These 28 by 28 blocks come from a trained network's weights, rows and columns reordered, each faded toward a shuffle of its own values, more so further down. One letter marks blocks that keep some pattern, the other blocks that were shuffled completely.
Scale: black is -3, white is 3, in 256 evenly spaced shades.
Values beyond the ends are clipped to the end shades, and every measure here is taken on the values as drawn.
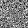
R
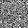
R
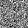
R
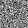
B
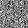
R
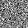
R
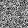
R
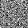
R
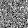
B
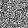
B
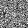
B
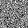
B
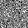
R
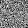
B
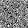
B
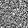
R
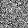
R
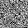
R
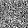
R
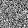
B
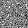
R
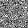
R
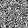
B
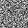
B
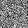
B
